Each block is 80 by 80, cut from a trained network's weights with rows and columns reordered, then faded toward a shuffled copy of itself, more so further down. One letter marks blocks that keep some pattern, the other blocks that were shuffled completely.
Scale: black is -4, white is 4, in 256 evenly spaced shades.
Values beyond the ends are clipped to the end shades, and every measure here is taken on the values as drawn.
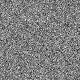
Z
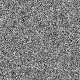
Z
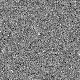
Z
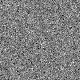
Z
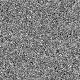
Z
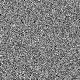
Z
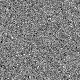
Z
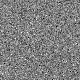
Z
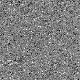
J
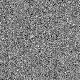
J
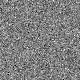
Z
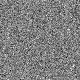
Z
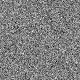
Z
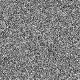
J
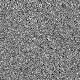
J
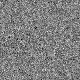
J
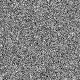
Z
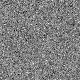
Z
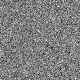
Z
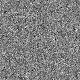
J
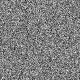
Z
